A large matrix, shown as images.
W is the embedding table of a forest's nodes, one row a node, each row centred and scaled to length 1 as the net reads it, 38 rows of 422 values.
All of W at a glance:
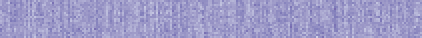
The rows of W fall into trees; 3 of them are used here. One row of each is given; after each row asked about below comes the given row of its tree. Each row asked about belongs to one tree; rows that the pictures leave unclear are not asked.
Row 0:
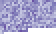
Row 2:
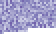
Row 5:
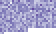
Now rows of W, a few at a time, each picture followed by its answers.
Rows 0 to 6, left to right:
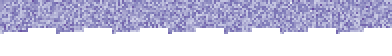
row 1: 2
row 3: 2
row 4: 2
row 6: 2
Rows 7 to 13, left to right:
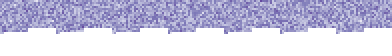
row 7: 0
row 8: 2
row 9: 0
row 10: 2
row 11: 2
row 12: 2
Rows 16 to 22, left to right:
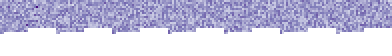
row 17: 0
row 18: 2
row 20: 2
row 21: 2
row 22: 2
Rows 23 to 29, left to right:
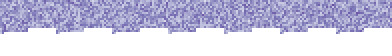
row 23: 0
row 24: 2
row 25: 0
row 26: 0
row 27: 2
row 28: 0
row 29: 0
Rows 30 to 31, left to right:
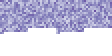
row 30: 0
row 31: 0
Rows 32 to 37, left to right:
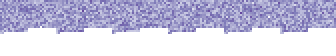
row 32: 5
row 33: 0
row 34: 2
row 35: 0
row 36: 5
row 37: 0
